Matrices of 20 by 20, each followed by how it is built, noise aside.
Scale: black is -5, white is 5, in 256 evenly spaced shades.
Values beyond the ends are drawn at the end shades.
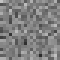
low rank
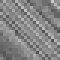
Toeplitz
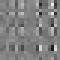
low rank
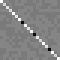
diagonal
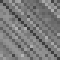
Toeplitz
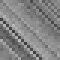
Toeplitz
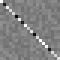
diagonal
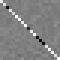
diagonal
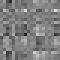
low rank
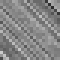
Toeplitz
